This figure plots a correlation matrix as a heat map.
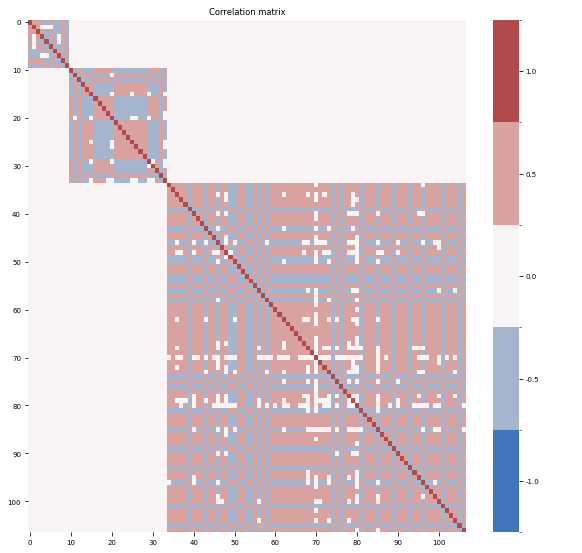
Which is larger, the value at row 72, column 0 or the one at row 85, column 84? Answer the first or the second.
the first
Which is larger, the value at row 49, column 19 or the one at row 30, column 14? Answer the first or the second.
the first
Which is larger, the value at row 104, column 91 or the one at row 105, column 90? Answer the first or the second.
the first
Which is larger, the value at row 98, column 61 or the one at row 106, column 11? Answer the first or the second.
the first
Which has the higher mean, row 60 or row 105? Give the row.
60
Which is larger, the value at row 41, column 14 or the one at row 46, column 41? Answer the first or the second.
the first
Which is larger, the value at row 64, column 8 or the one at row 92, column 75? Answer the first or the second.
the second
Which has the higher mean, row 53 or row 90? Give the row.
90
